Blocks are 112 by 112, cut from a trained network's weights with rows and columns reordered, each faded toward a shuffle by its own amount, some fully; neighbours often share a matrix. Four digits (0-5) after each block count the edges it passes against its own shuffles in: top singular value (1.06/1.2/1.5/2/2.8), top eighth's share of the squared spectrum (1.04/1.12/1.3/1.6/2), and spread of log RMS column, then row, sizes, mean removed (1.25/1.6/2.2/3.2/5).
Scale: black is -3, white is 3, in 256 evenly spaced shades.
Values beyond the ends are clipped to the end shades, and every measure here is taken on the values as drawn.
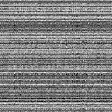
5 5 2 5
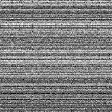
5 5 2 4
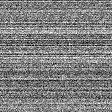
5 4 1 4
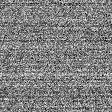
3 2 0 1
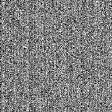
3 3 2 1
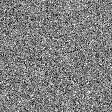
1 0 0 0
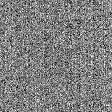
3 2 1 0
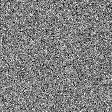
0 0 0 0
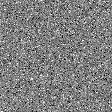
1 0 0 0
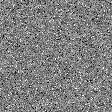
0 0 0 0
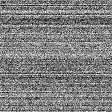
5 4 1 3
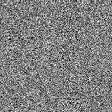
4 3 1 0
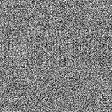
4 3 0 1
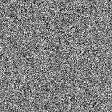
3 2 0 1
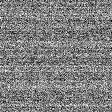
3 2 0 1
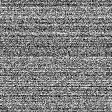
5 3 0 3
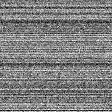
5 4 0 4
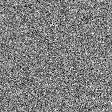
0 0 0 0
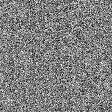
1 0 0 0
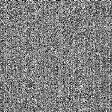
3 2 2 1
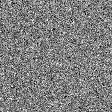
0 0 0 0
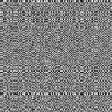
5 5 2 4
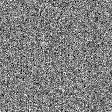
2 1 0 0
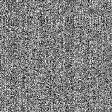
3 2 1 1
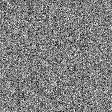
1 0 0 0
